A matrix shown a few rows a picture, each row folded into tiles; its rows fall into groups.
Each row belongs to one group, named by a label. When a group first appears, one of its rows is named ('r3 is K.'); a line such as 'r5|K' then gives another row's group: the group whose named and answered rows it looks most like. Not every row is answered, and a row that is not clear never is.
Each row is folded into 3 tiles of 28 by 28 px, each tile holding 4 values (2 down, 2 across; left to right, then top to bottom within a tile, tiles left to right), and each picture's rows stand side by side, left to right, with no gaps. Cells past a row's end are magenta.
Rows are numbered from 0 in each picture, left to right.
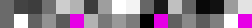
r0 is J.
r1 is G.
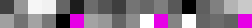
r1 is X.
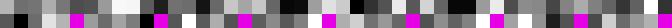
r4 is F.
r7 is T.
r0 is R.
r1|G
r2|J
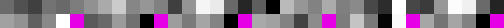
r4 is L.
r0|X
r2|G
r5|G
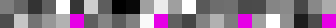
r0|T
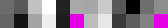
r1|L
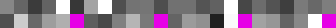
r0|T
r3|X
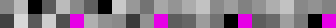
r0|J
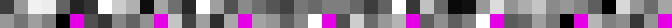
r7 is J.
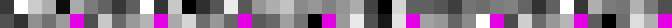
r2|F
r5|X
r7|R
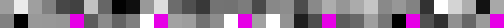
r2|X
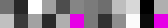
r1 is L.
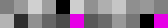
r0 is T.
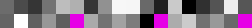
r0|J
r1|G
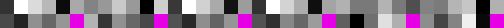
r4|R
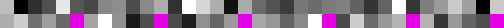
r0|F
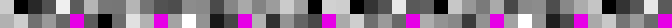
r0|F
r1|R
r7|F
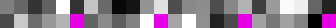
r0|T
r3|G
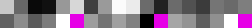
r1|G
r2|X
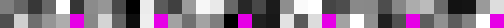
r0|T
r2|G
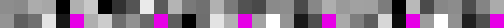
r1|F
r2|R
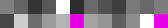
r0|T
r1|X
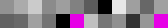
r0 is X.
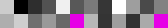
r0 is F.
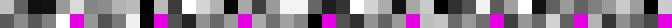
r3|G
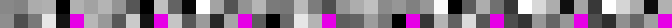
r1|L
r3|R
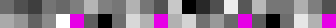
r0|X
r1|R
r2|F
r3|R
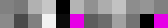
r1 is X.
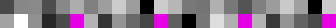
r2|R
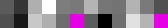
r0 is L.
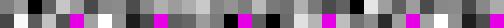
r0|J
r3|R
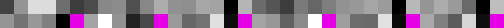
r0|G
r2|L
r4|L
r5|L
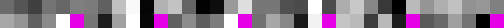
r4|L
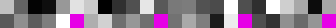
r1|F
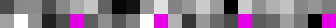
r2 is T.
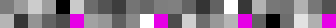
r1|X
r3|R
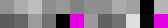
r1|L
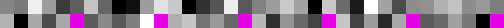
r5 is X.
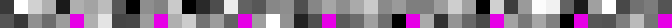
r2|F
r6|G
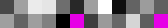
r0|G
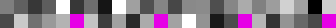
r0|T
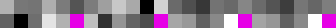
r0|R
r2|X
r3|X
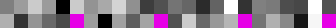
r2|T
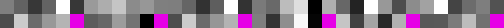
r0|T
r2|T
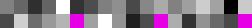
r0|T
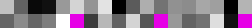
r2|L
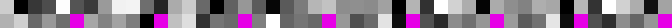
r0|F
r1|G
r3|J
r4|L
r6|L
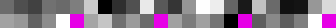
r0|X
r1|F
